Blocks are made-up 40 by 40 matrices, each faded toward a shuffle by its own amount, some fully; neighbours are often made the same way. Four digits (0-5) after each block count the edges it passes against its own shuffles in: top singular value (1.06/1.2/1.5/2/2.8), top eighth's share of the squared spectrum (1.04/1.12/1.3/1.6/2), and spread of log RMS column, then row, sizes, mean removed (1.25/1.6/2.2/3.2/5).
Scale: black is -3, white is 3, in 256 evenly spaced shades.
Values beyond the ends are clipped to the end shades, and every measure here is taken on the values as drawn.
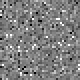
0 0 1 0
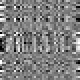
4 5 3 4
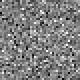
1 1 0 0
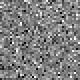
1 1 0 0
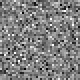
0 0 0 0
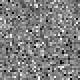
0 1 0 0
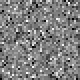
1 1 0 0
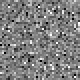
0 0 0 0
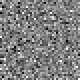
2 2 0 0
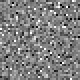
0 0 0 0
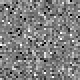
2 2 1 0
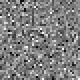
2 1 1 0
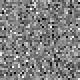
2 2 0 0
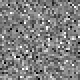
1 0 0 0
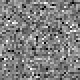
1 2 0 0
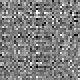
4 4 2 2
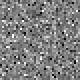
1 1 0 0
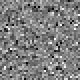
3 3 0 1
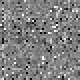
3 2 1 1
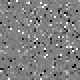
2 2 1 0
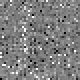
3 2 1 0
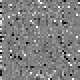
3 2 1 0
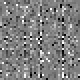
4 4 2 1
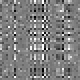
5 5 4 3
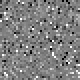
0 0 0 0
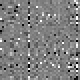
4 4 2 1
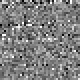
1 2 0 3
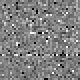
2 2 0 0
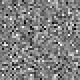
3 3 1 1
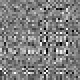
4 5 3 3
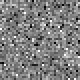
0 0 0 1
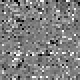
1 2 1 2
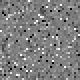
0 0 0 0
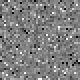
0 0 0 0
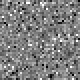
0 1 0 0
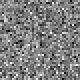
0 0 0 0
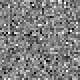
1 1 0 1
